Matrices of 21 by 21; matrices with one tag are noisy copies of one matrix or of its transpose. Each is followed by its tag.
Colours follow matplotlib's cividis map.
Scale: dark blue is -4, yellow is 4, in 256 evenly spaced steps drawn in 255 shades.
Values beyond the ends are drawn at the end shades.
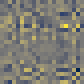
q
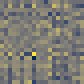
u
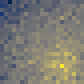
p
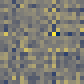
u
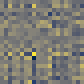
u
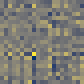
u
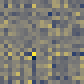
u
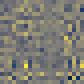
q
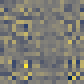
q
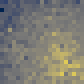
p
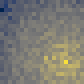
p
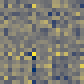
u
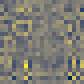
q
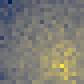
p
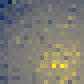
p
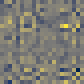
q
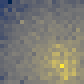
p
